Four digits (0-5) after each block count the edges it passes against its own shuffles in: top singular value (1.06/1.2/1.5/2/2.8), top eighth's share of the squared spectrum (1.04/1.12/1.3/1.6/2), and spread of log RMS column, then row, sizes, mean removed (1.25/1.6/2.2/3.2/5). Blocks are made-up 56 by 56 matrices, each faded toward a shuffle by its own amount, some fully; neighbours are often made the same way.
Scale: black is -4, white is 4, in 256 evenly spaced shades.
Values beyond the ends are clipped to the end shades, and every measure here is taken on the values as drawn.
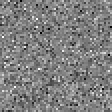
0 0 0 0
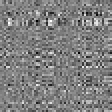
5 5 3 4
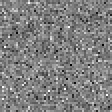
1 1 0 0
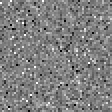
0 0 0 0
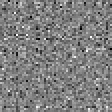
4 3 1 2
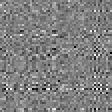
4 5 2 3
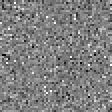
2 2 1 1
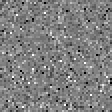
1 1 0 0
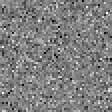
2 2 0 0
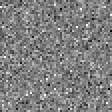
1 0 0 0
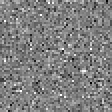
2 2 0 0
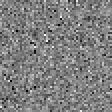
2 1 0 0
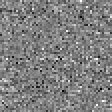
1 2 0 2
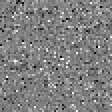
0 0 0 0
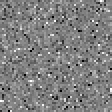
0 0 0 0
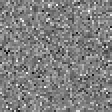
1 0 0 0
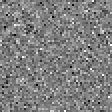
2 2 0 0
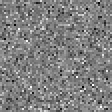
0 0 0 0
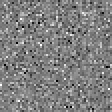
2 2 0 1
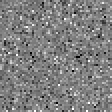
0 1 0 0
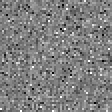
1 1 0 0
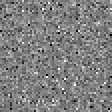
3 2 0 1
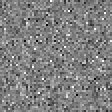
2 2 0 1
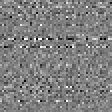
4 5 2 3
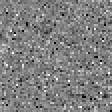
1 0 0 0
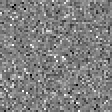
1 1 0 0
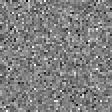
2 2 0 1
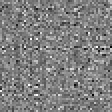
3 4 1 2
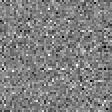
3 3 1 2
